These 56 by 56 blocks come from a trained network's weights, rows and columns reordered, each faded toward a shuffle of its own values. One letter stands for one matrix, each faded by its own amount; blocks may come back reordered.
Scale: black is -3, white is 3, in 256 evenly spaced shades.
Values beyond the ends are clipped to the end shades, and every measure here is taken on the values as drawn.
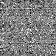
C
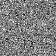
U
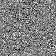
U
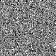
U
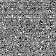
C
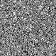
U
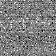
C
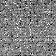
C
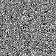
U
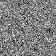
U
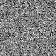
U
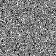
U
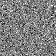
U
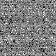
C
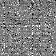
C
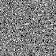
U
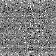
C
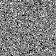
U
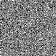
U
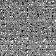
C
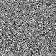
U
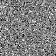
U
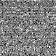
C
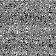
C
